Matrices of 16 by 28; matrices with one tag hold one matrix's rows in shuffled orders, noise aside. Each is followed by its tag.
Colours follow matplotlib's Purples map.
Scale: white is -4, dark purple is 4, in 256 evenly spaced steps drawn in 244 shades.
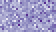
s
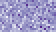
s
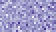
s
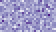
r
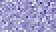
s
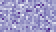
r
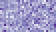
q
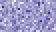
r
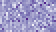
s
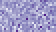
s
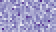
r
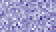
s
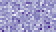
r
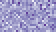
s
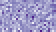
s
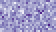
r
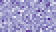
r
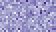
s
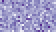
r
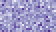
r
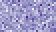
s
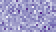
s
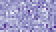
q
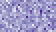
s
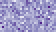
r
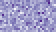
r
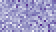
s
